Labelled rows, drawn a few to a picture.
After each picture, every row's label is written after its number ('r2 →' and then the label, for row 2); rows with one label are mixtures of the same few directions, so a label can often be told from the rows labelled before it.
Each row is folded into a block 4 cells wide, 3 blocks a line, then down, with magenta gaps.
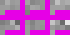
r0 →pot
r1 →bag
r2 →pot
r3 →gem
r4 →pot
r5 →gem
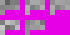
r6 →pot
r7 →bag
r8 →bag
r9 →bag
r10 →gem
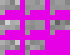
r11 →gem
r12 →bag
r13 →gem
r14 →pot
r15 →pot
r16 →pot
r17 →gem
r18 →bag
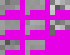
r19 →pot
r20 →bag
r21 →bag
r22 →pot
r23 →pot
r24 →bag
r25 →pot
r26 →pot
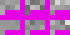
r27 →bag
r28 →bag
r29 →pot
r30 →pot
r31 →pot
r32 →gem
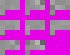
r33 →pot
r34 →gem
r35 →bag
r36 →bag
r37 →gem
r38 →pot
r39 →gem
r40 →gem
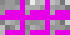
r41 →gem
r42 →pot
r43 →gem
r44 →bag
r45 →bag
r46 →gem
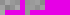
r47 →bag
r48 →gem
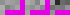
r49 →bag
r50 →gem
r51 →pot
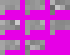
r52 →bag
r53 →gem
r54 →bag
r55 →gem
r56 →gem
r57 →pot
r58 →gem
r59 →bag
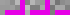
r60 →gem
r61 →bag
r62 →bag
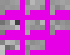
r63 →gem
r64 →pot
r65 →bag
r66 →gem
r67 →gem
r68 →bag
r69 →bag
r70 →bag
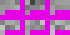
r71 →gem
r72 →pot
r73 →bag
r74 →bag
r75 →gem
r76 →bag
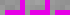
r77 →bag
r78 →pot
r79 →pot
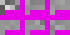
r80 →bag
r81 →pot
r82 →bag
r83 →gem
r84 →gem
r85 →bag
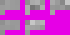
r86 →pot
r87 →bag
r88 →gem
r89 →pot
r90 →pot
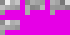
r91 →pot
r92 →bag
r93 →gem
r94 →pot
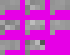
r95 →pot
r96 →bag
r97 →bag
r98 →bag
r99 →pot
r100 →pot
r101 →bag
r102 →gem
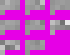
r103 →pot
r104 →gem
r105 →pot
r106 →pot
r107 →gem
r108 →gem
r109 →bag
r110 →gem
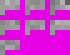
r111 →pot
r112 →bag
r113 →gem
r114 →gem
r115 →bag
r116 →pot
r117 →bag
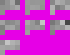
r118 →gem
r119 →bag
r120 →bag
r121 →bag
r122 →gem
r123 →gem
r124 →pot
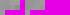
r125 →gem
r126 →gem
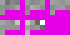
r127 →pot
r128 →bag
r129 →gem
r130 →gem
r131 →gem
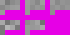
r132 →pot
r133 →gem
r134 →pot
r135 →bag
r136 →gem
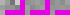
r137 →gem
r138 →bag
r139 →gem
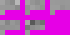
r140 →gem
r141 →bag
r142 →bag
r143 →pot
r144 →pot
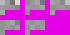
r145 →gem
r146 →gem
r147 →gem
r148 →gem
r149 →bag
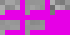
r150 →bag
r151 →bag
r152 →bag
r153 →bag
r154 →pot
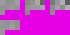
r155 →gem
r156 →gem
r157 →gem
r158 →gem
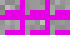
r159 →bag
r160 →gem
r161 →bag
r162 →pot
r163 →gem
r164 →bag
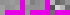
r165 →bag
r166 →pot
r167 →bag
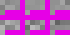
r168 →bag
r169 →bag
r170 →gem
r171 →bag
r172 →bag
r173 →pot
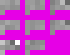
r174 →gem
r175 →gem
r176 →gem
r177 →bag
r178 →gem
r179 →gem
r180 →gem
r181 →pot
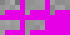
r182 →gem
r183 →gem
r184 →bag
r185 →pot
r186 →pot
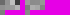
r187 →gem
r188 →bag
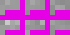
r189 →pot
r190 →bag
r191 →bag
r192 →pot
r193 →gem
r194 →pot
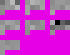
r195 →gem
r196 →bag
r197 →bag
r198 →bag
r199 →bag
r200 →pot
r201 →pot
